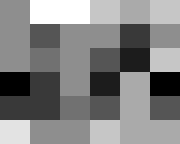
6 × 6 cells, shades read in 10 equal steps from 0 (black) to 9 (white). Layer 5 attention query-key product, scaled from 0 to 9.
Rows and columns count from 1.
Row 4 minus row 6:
-8 -3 0 -6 0 -6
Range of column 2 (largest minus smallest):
7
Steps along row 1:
up same down down up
